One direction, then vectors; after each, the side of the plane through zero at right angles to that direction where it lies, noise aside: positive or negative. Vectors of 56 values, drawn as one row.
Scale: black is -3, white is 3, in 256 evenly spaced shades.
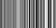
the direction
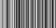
negative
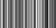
negative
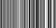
positive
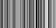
positive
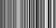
positive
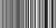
negative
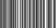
positive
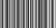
negative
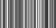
negative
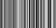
positive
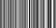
positive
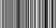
negative
